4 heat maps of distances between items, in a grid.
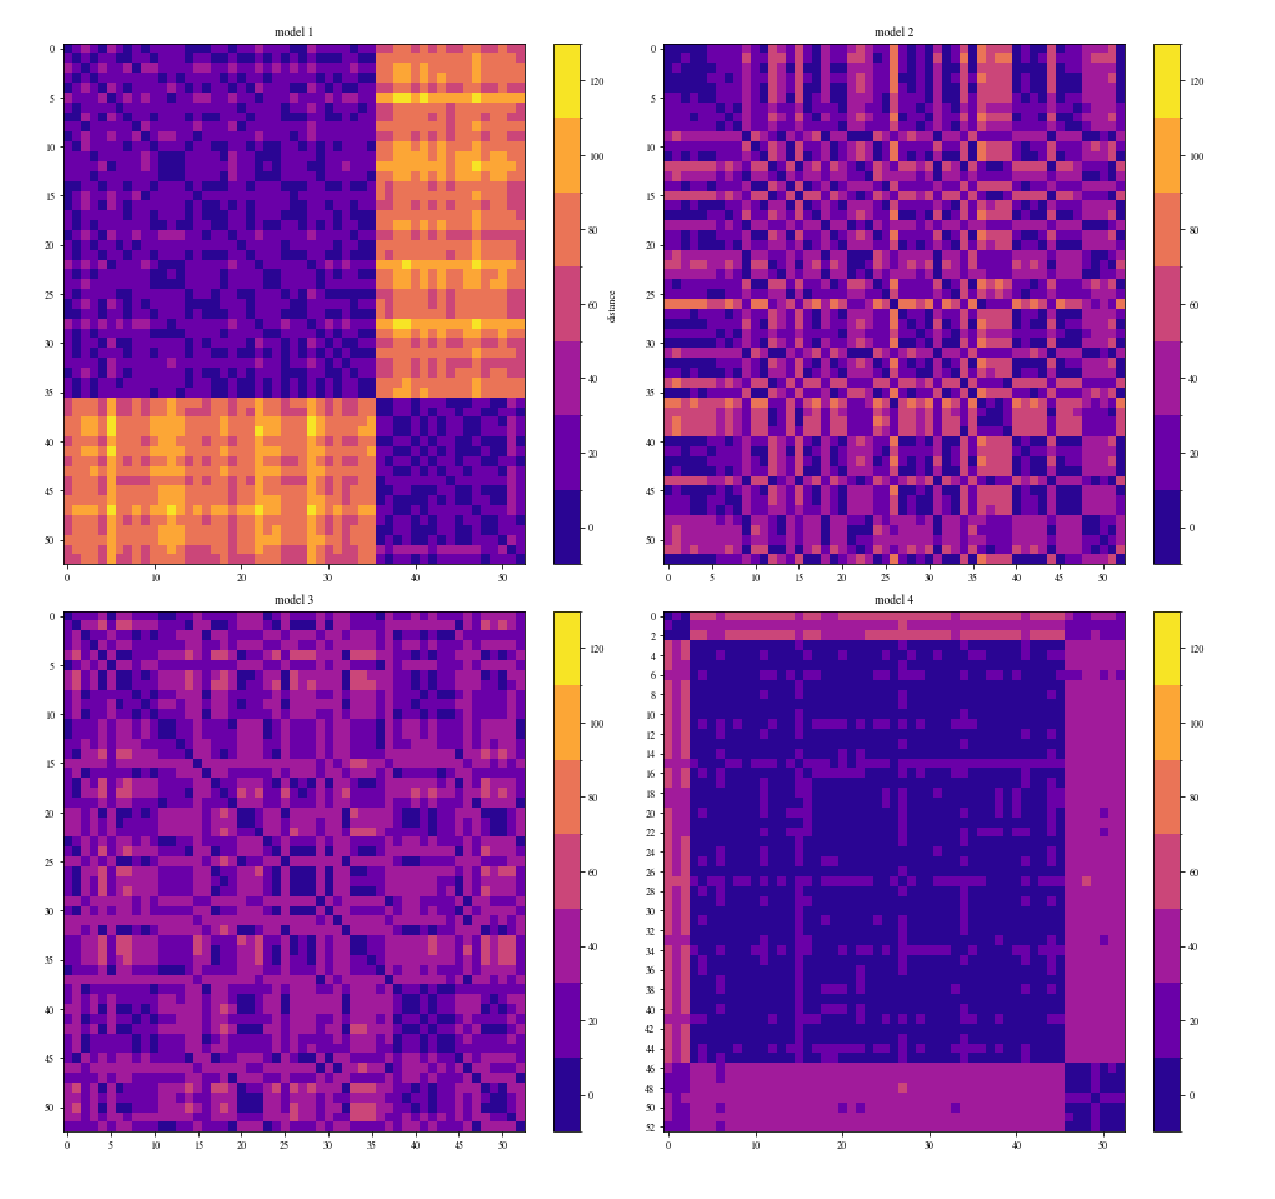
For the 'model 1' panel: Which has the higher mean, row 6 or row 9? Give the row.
9
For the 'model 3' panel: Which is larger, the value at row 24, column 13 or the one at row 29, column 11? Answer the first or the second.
the second
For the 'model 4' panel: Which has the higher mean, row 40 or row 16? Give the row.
16
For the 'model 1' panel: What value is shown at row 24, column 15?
20
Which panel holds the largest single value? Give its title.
model 1
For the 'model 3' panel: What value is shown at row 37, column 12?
40
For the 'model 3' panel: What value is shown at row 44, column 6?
20
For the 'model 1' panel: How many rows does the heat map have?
53
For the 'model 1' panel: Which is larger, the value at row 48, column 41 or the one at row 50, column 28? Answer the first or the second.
the second
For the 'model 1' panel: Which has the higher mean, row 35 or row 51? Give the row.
51
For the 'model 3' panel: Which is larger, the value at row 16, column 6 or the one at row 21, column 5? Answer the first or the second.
the second
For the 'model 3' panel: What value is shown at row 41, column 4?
20
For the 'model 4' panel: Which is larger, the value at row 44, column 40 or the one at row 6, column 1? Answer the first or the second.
the second
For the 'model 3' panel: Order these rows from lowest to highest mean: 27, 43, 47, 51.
43, 47, 27, 51
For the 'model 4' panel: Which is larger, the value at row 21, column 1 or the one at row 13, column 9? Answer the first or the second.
the first
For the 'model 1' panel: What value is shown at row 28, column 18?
20
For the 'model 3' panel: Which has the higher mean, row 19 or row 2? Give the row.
19
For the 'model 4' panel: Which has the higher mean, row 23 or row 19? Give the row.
19
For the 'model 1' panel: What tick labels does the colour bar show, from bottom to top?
0, 20, 40, 60, 80, 100, 120
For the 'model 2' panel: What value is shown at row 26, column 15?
20
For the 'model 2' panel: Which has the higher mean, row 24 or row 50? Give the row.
50
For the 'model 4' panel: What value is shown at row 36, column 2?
60
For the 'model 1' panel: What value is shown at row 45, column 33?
80
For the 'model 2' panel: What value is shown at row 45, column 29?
20
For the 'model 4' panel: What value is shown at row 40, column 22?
20
